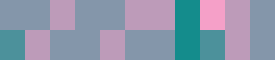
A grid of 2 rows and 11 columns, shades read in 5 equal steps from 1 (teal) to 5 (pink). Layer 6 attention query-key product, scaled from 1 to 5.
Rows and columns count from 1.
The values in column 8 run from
1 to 1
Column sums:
5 7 7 6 7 7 7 2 7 8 6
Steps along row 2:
up down same up down same down up up down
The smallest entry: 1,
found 2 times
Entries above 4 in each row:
1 0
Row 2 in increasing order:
1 2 2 3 3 3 3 3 4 4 4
